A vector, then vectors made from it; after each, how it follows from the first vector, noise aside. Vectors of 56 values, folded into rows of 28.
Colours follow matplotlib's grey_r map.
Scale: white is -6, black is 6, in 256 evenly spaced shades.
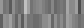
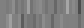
partly zeroed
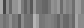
wrapped around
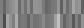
reversed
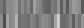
reversed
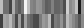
scaled up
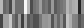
scaled up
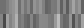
reversed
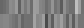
wrapped around
